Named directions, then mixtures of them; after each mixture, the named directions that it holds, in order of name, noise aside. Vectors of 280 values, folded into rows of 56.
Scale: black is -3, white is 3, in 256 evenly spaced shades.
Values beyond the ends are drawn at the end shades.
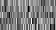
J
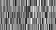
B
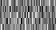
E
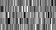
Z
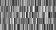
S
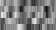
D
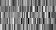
E, S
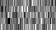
D, Z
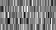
Z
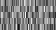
J, S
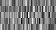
E, S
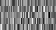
E, S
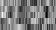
B, D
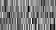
J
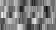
D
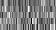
J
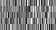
B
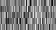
B, Z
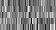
J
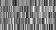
B, S
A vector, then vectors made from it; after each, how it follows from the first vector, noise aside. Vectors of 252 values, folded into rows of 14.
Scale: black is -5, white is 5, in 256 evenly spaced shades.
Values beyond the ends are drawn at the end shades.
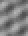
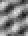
scaled up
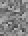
sign-scrambled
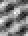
scaled up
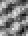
scaled up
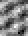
scaled up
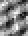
scaled up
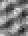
scaled up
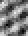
scaled up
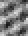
scaled up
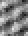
scaled up
